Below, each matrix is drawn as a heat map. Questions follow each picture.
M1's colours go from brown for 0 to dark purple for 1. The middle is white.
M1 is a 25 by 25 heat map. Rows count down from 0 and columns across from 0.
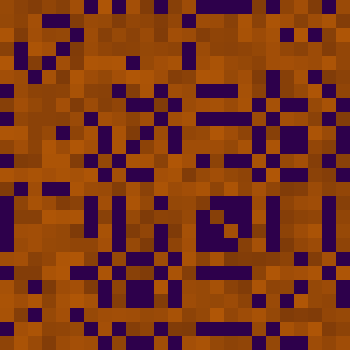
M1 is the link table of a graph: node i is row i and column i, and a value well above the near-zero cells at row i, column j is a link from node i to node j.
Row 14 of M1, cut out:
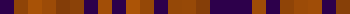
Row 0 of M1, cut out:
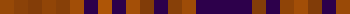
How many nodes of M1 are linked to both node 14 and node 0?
8
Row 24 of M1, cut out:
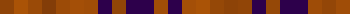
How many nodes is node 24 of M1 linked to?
7
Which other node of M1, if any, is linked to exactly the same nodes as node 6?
node 17
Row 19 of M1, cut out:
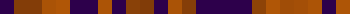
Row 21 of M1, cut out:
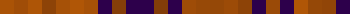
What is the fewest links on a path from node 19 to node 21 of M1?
4
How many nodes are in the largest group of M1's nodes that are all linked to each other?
8
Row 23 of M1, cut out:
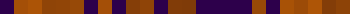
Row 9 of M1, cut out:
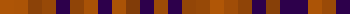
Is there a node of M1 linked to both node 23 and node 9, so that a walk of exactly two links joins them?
no
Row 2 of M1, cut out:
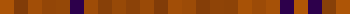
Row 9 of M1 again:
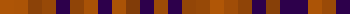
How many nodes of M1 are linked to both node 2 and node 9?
1
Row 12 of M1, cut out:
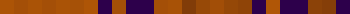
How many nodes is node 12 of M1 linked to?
7
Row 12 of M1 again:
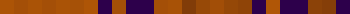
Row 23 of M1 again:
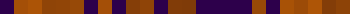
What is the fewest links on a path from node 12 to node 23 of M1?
5
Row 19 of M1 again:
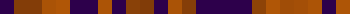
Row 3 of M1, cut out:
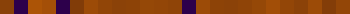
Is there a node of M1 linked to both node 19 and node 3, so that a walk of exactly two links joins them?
no
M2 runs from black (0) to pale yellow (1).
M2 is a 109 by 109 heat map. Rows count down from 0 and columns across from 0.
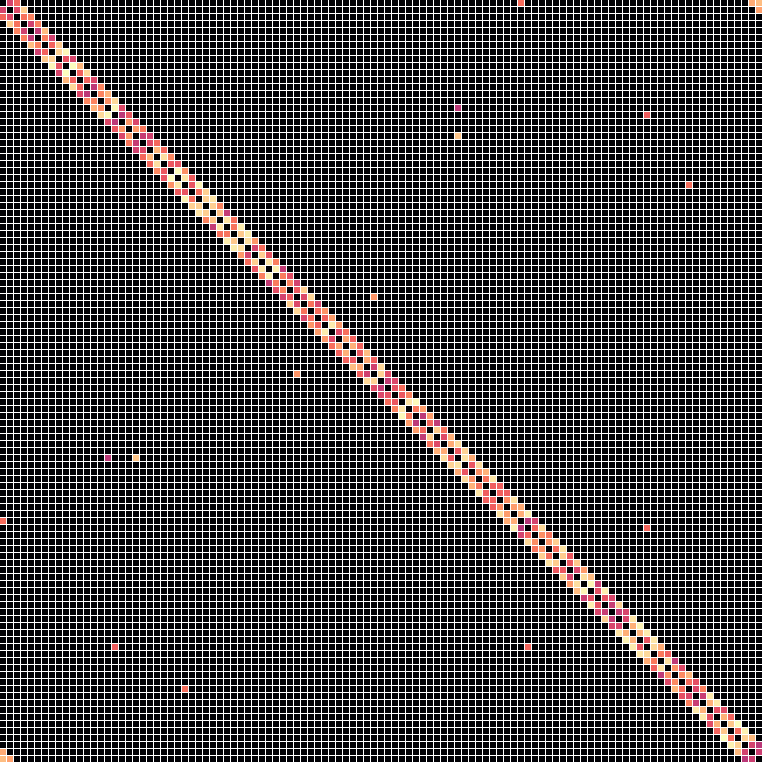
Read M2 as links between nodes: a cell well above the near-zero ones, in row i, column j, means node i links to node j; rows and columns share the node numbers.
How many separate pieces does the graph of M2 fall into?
1
